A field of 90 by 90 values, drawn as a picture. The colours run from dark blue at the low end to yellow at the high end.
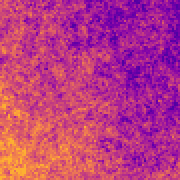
The ninth with the highest average is the bottom left. Values rise toward the bottom left. There are no regular stripes.
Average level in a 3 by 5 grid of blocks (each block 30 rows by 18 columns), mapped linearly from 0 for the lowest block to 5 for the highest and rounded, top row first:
22100
32210
54321
